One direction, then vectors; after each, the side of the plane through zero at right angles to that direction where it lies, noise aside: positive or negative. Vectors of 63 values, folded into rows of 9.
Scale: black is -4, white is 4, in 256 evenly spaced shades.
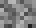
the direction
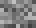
positive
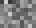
negative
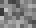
negative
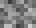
negative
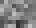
negative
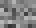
positive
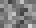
negative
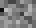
negative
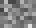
negative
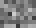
negative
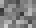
negative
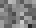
positive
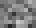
positive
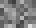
negative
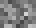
negative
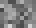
negative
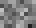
positive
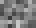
positive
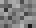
positive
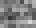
positive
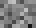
positive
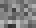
positive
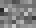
negative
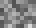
negative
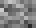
positive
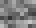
positive
